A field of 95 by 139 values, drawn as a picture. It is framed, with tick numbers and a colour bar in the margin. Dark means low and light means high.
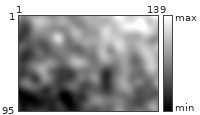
Ninth with the lowest average: bottom left. Stripes: none. Slope: up to the top right. Grain: smooth. Mirror symmetry: none.
